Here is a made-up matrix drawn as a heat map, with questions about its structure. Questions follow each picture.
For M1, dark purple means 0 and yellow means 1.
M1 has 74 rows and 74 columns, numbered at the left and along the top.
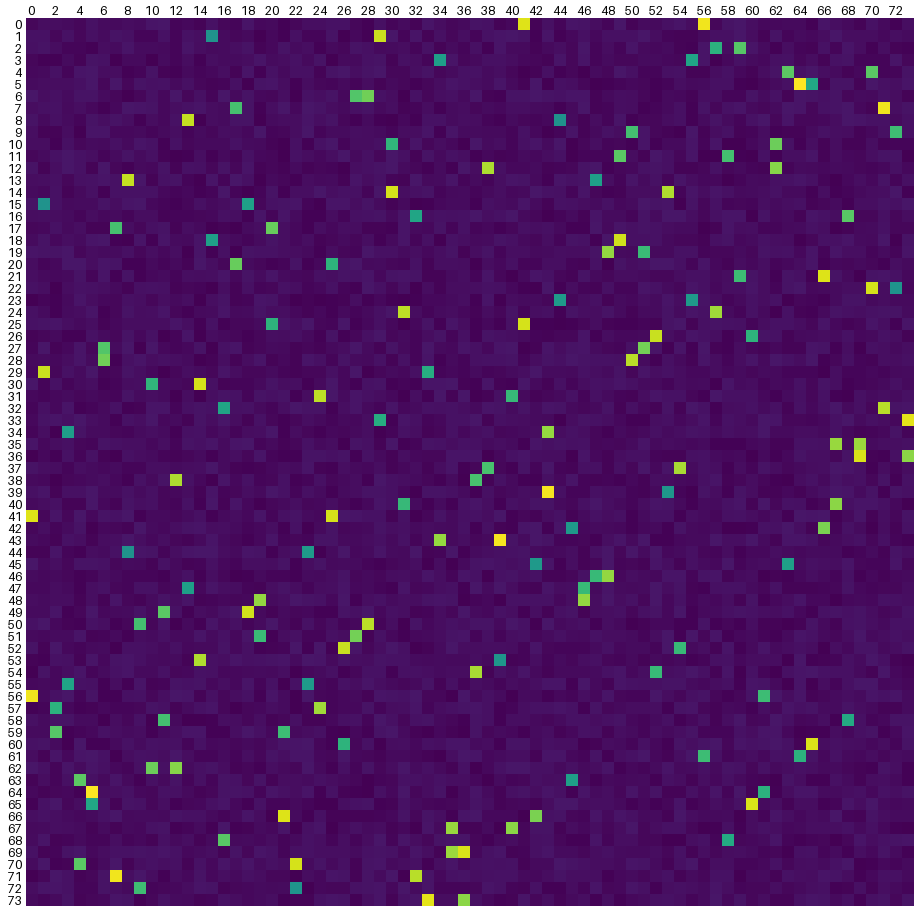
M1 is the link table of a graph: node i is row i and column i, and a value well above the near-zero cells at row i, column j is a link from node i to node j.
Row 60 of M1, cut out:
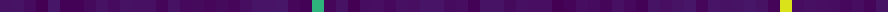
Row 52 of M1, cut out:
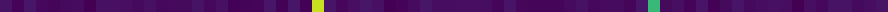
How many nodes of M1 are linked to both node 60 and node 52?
1
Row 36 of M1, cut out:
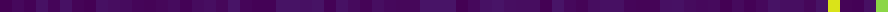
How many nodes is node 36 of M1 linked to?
2
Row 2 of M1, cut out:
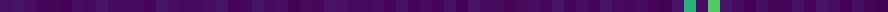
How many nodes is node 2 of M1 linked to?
2
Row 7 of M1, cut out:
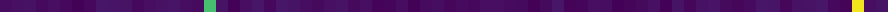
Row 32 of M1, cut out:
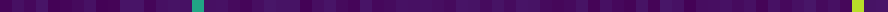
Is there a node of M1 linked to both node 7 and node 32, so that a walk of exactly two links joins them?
yes
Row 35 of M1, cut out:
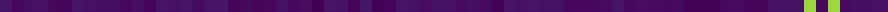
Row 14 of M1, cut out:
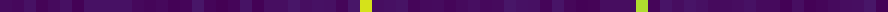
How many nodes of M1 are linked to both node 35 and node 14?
0
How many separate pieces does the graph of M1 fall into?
1
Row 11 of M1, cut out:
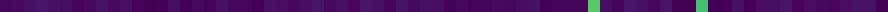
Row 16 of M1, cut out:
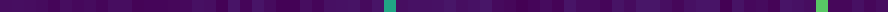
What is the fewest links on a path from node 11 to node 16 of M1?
3
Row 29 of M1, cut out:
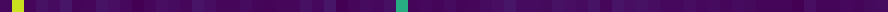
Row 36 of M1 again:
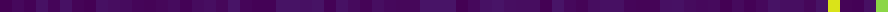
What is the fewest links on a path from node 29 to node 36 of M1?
3
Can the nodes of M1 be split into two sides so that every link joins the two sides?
yes
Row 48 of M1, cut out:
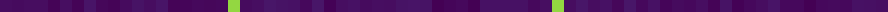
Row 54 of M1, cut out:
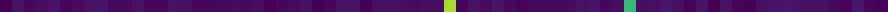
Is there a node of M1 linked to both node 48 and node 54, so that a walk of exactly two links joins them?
no
